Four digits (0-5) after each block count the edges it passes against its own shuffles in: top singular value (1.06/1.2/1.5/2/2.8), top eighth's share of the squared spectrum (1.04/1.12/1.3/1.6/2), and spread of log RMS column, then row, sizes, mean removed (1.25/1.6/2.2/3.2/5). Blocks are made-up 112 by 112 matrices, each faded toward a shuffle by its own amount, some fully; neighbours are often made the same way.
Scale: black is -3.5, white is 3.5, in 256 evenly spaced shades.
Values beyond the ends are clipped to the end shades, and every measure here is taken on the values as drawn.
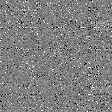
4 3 1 2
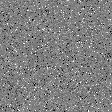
1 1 0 0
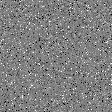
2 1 0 0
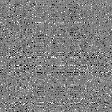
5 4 2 3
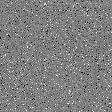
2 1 0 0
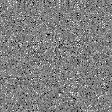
3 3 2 1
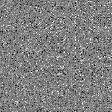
4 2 2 1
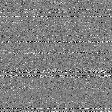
2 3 0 4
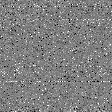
2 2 0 2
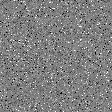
0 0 0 0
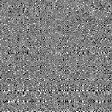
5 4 2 3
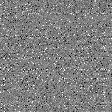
3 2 1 2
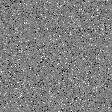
1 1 0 0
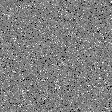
1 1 0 0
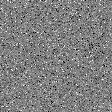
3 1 0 0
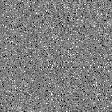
4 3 1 1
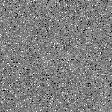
3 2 0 1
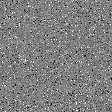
0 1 1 0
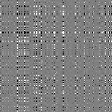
5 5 4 4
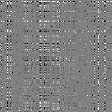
5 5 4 3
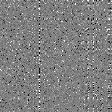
4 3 2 1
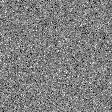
0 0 0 0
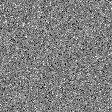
0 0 0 0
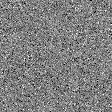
0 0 0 0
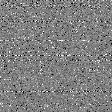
2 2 0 3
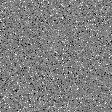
1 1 0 0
